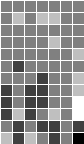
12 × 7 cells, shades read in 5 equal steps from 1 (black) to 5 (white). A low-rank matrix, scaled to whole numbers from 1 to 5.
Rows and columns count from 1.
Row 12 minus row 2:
1 -2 1 -1 -2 0 -2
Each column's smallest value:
2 2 2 2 2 3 1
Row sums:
21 24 21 22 22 20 21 19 20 23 17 19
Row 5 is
3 3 3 3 3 3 4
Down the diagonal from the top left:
3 4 3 3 3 3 4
